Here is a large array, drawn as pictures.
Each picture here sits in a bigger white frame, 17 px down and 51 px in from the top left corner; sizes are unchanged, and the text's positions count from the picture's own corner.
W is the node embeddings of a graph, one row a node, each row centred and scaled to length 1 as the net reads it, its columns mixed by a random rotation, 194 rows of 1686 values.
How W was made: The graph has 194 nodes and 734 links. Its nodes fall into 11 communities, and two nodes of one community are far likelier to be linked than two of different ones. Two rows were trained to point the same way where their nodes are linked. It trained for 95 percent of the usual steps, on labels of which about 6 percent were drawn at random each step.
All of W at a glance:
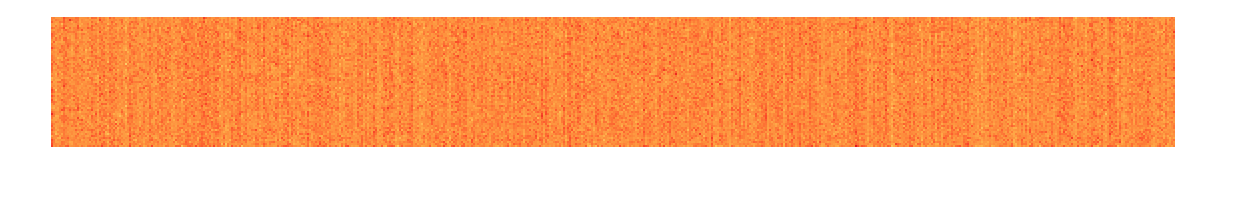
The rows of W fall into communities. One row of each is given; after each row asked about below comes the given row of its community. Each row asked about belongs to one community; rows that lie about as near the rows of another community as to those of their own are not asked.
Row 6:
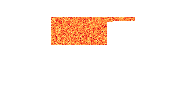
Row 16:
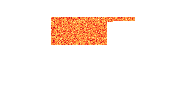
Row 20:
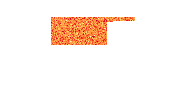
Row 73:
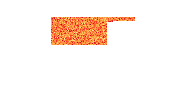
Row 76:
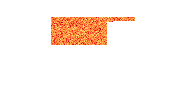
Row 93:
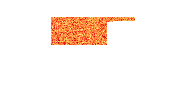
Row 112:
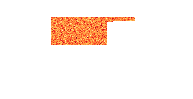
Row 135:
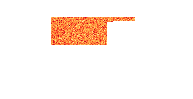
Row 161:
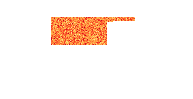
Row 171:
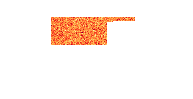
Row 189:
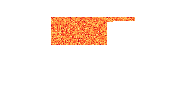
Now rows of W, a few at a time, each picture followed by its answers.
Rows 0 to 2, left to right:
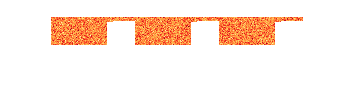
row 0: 112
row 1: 6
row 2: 171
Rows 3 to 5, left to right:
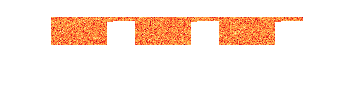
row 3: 16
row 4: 189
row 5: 20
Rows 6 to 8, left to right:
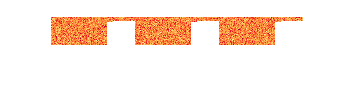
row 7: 73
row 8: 189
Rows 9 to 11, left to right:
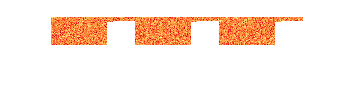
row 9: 135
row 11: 6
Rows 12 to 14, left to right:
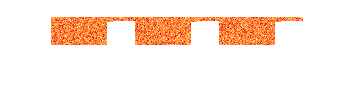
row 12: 135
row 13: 171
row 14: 171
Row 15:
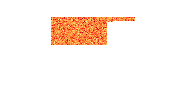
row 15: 189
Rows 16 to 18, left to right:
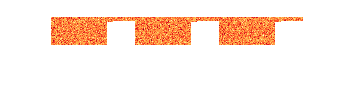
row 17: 189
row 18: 171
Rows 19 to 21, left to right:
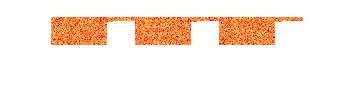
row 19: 112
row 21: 76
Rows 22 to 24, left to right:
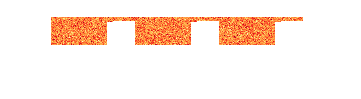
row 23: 20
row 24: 112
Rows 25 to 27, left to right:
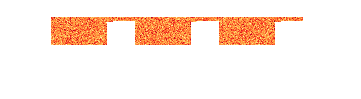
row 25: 20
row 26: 161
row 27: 20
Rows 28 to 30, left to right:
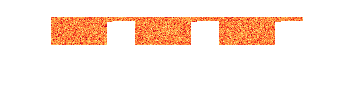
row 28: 6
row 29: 73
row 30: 73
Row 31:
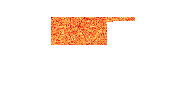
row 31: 93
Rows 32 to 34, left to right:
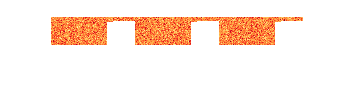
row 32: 135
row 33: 73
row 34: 189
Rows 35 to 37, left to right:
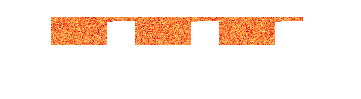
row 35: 171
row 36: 161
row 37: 6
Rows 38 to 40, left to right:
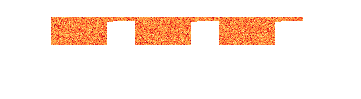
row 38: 93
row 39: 189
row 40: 76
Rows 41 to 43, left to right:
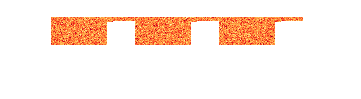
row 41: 76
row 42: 161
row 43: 93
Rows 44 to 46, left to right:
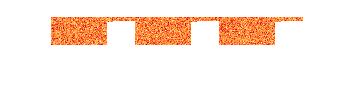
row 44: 189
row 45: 112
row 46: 171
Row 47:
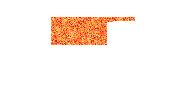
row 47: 6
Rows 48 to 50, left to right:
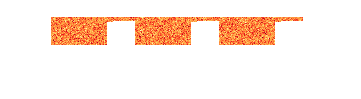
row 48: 135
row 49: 6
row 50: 171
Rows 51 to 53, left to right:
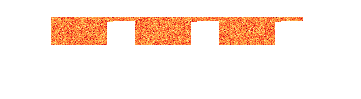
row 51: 161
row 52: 73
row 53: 6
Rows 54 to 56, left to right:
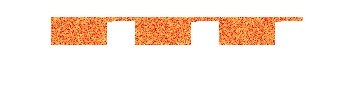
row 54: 161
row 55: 161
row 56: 73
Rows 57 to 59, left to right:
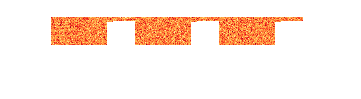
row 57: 93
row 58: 6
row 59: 135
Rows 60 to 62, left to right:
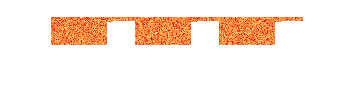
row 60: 20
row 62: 76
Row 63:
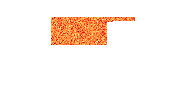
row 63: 6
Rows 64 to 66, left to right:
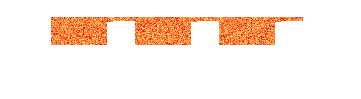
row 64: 20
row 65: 171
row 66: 6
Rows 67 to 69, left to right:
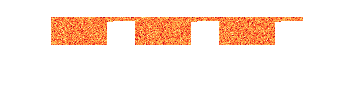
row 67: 112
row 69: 112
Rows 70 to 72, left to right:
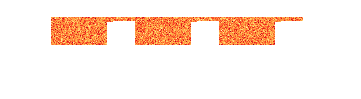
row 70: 171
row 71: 20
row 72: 161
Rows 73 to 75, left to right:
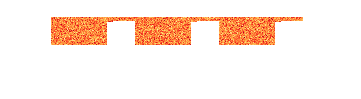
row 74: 76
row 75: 112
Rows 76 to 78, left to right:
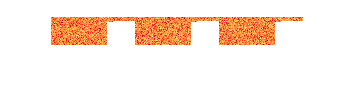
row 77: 135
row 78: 20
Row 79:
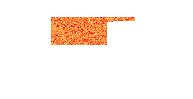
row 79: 112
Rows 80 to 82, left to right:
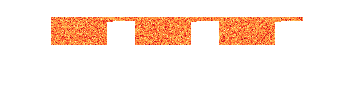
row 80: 20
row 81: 161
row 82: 135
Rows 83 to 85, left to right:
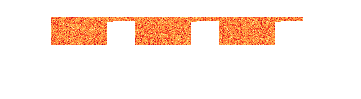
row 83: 20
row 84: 161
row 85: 171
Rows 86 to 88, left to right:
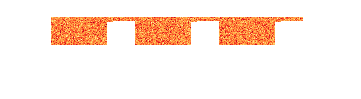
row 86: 135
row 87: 189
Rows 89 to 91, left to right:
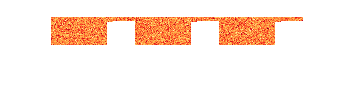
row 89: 161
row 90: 73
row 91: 76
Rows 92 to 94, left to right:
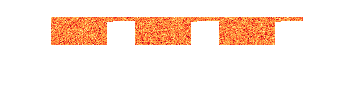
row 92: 76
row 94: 6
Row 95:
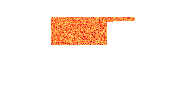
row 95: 189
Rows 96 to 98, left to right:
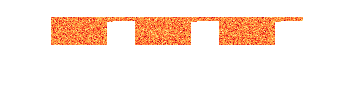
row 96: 189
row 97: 76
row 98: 161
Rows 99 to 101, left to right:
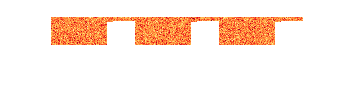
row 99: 76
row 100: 93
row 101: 189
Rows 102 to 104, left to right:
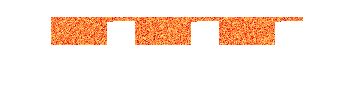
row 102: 112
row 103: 135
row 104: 189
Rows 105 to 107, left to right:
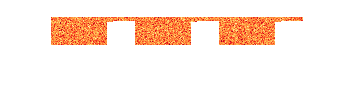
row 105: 16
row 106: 76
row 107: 135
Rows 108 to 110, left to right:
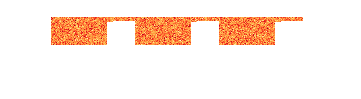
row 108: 189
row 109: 6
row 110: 76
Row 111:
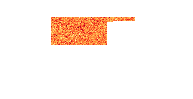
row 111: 112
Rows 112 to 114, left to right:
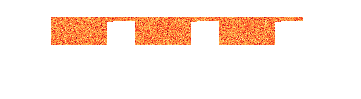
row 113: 20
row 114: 93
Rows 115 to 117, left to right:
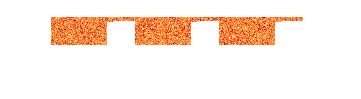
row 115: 189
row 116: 171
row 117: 76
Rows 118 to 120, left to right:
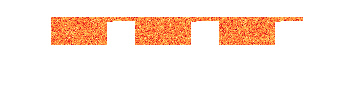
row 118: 20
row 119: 161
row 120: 171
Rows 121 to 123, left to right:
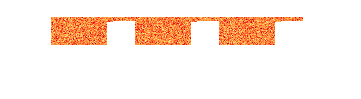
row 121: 73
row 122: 171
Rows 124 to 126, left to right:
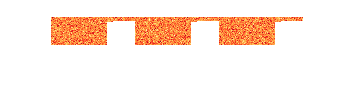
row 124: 76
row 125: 112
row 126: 189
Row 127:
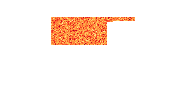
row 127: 135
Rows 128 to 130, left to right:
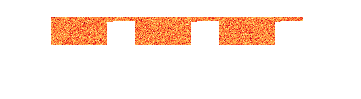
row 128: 112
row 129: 73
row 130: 161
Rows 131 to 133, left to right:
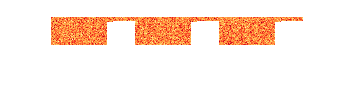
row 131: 93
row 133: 135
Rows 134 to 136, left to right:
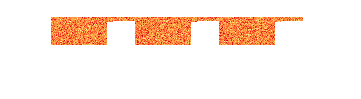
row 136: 93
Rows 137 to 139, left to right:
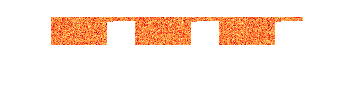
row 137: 171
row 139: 189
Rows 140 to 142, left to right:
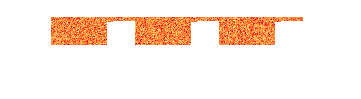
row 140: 16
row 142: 135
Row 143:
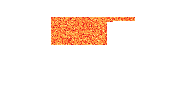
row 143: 20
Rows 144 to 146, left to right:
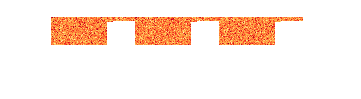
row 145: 20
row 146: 6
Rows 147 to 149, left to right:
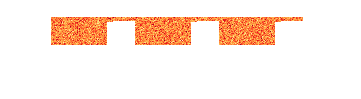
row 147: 93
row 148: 6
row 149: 73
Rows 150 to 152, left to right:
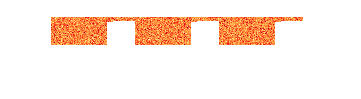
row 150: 171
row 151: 189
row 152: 93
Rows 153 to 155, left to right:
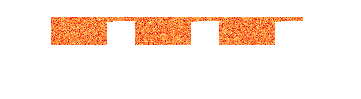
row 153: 20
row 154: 93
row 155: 16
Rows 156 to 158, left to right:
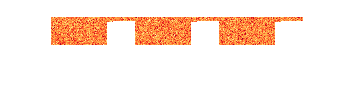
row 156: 93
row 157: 112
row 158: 135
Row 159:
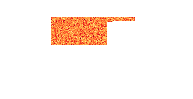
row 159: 6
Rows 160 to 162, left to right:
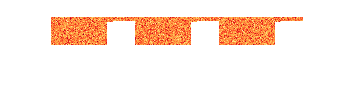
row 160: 20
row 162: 161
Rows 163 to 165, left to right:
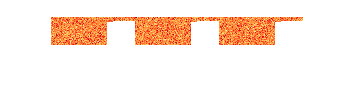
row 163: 93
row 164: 20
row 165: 161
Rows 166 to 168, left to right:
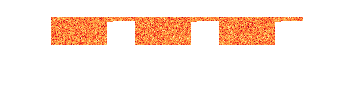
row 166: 6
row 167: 135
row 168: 112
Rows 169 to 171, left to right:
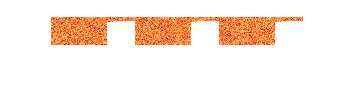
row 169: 16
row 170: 112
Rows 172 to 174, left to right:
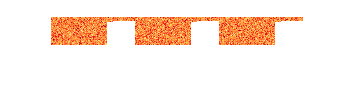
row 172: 6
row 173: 161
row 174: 6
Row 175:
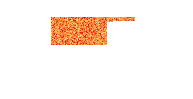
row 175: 189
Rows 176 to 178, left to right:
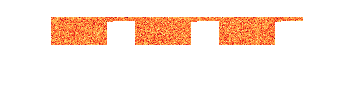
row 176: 16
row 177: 76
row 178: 93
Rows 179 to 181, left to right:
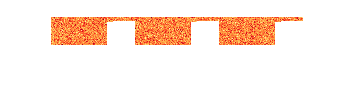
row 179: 112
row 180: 161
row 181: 189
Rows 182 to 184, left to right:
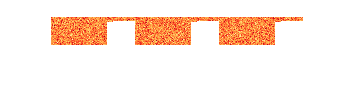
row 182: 93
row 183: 76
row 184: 6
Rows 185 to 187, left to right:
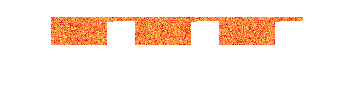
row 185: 76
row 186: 6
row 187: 161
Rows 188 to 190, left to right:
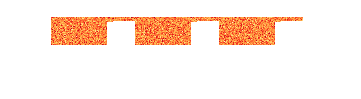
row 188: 112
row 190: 161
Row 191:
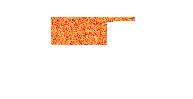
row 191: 73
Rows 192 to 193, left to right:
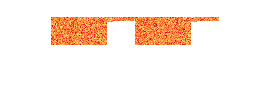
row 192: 161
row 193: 171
